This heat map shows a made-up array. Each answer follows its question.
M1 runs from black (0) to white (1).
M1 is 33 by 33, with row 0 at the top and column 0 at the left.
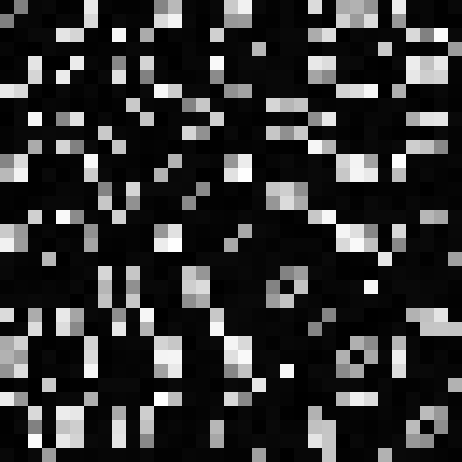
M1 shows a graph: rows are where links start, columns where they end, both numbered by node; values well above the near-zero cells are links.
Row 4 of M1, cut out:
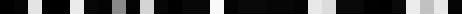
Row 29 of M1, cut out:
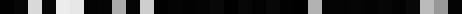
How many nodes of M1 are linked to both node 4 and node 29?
7
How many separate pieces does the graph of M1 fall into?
1
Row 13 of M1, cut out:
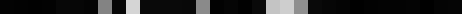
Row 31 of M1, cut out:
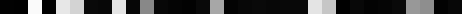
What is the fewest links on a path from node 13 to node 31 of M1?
5
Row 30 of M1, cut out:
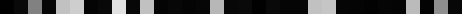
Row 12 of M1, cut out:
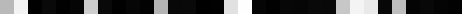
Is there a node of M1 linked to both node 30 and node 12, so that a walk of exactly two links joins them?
no
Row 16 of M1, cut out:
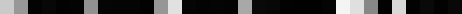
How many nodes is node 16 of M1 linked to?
10
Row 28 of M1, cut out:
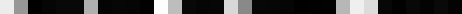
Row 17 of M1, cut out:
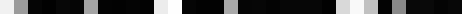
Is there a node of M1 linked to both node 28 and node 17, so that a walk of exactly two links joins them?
yes
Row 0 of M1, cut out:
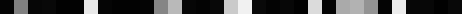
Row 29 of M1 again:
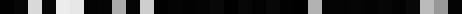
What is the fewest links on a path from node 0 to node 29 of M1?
2
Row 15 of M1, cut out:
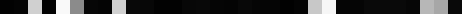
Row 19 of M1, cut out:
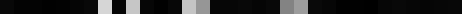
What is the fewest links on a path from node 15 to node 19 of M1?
5
